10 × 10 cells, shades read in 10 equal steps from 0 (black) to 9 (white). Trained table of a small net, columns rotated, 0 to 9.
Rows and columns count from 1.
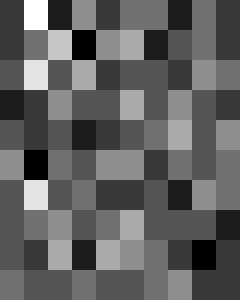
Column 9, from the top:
4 4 5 3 3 3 5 3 0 2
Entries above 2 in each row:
5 6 8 7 7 8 7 9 5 8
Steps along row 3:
up down up down up same down up down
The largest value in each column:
5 9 7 6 6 6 4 6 5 5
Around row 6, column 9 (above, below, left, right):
3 5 4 4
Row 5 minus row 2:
1 -2 -4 1 -3 -3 3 3 -1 3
